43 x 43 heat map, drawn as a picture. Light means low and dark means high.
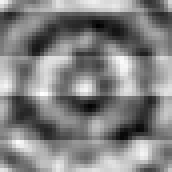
On average the colour sits 50% of the way up the scale. No lone cell stands out from its neighbours. Horizontal stripes repeat 2 times down the table. Concentric rings centre on the centre.
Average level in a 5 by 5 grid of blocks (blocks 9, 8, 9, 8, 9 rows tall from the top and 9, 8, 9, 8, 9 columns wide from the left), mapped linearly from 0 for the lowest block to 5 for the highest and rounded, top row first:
33444
32423
10311
54454
10101
